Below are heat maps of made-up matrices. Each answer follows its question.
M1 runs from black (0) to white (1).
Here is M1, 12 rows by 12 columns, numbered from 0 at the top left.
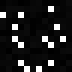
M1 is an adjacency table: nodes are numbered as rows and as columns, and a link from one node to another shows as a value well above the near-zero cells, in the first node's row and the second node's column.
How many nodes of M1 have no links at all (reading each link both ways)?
1
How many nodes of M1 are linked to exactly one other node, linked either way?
3
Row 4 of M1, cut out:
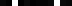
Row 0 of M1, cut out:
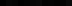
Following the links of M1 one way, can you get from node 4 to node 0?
yes
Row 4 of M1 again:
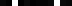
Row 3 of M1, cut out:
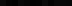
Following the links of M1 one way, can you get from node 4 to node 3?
yes
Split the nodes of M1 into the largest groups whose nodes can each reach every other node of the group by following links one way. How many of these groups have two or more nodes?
0
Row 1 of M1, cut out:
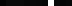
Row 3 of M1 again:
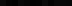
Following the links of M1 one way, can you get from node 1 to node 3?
no
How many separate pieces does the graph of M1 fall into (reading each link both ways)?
2
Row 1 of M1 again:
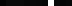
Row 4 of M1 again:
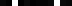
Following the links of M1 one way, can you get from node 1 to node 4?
no
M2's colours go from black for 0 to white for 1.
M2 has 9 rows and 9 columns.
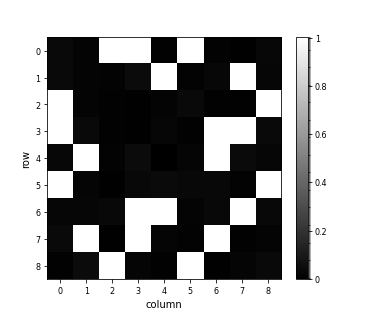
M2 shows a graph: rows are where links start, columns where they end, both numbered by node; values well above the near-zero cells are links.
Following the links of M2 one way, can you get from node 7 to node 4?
yes
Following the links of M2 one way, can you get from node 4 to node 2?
yes
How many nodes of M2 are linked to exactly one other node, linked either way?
0
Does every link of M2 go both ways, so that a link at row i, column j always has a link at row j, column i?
yes
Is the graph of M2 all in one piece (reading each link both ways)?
yes
